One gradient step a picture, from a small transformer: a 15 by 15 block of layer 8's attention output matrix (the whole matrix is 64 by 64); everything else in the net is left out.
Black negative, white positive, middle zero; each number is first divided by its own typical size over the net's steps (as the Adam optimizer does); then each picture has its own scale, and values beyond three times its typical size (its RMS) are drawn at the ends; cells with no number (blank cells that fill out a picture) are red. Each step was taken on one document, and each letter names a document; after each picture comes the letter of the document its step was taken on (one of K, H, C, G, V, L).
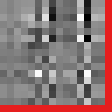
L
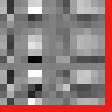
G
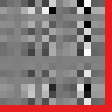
L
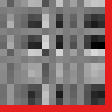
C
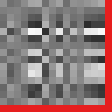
C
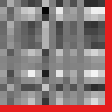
C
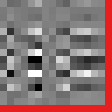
G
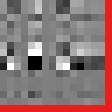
G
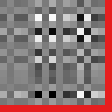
L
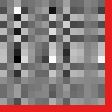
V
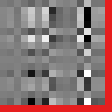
L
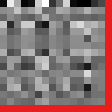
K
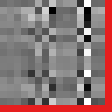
L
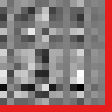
K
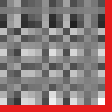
V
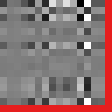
L
